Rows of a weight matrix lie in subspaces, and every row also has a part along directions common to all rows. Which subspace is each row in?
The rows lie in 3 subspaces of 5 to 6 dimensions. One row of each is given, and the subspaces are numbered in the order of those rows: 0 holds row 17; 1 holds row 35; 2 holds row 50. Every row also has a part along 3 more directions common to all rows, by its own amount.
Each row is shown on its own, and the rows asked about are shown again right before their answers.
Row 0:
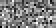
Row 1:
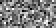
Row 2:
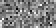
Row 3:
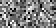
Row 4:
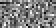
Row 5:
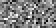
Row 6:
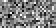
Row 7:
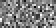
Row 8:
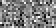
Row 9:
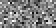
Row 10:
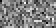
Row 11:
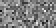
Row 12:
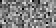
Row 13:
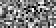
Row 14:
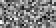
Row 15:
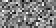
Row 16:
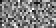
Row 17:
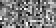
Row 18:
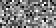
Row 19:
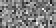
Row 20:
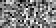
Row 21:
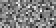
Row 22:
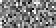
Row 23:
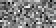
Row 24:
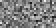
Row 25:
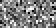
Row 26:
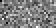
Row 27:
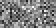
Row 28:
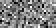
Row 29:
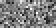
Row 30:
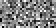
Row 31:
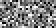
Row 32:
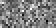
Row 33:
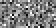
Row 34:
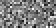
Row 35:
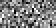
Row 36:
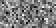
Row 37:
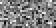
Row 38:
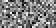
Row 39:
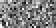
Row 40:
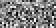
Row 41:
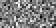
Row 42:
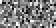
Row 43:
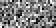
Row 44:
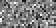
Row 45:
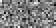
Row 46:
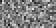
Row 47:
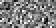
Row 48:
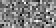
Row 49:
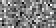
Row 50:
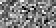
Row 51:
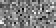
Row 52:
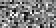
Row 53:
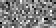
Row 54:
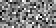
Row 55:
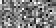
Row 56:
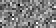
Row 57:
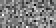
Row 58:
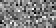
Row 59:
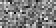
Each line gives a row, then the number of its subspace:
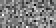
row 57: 1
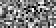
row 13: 1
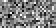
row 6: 1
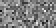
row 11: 1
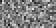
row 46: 0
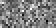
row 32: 2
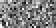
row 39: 0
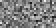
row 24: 0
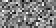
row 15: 1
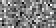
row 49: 0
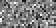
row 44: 1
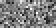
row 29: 2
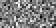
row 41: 1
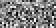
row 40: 2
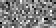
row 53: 2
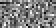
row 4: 2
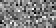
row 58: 0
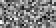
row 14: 0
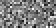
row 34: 1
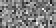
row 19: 1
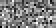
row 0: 1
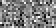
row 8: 0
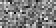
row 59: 2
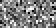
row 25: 0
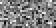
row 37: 2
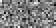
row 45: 0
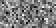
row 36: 2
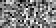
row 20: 2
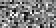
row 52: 2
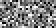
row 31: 2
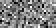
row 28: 1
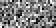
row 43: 1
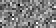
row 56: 2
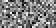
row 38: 1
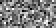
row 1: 2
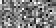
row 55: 0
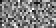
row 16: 0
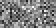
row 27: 2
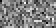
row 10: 0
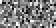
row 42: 0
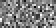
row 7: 1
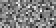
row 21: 1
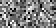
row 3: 0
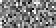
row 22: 0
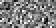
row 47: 2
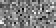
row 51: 0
